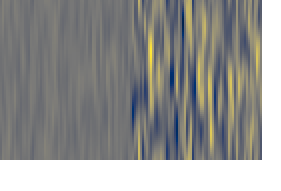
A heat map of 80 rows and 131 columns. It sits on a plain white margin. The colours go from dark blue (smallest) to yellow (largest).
Histogram: heavy tails on both sides. Seam: vertical, 50% of the way across, the left part calmer. Slope: none. Grain: streaks running down.
